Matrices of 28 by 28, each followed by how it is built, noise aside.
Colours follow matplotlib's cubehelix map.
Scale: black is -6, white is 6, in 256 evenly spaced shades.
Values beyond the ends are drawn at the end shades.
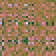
low rank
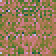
low rank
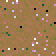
sparse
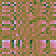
low rank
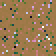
sparse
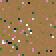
sparse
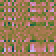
low rank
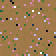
sparse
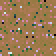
sparse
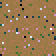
sparse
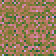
low rank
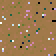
sparse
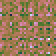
low rank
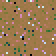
sparse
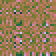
low rank
